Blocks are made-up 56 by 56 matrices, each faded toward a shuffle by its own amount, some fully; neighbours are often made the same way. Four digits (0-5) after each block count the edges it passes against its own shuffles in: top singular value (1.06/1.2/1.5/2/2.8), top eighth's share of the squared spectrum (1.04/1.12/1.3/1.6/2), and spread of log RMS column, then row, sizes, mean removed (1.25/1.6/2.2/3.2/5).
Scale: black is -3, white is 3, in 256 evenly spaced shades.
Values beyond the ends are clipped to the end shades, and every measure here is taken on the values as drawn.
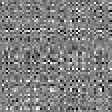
4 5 3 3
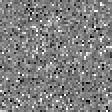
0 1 0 0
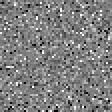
0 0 0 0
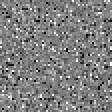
1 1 0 1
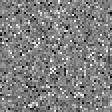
0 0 0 0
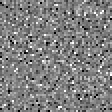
3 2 1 0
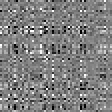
5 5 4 3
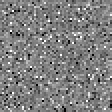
1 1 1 0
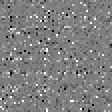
3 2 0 1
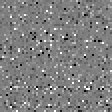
2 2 0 1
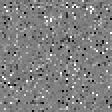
2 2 1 0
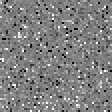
0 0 0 0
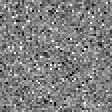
0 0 0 0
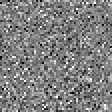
3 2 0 1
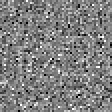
3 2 0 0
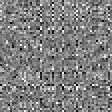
4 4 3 2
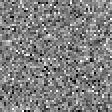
1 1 0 0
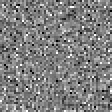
3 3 1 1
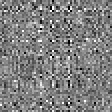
4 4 3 2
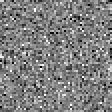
3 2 1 1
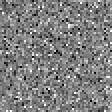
2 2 0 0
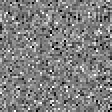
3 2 1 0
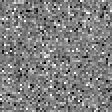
1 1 0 0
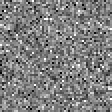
1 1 0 0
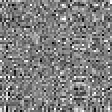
4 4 2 2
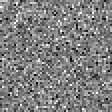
0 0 0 0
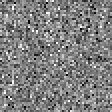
0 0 0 0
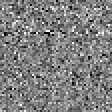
1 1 0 2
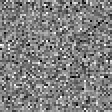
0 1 0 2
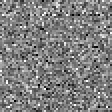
0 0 0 1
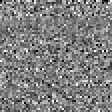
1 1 0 3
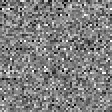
1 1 0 3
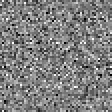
0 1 0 2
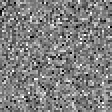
0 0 0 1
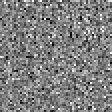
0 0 0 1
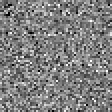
1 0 0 2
